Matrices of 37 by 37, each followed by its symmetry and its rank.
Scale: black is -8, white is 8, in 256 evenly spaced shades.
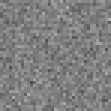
neither, full rank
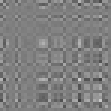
symmetric, rank two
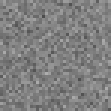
neither, full rank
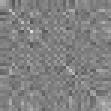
symmetric, rank five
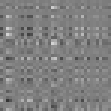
neither, rank two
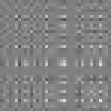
symmetric, rank two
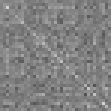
symmetric, rank five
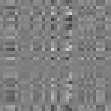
neither, rank two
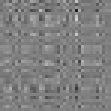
neither, rank three
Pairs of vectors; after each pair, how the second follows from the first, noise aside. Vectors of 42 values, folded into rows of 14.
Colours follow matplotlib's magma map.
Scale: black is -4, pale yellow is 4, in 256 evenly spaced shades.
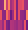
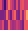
sign-scrambled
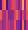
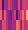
shuffled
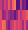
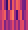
shuffled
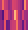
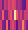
sign-scrambled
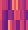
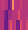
partly zeroed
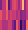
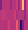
partly zeroed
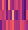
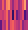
sign-scrambled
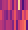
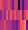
sign-scrambled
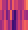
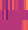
partly zeroed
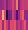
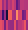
sign-scrambled
